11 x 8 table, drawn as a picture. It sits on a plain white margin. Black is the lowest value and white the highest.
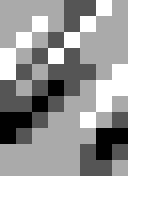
The middle right is the ninth with the highest average. The halves do not mirror each other. The bottom middle is the calmest part. Values change most from cell to cell in the top middle.
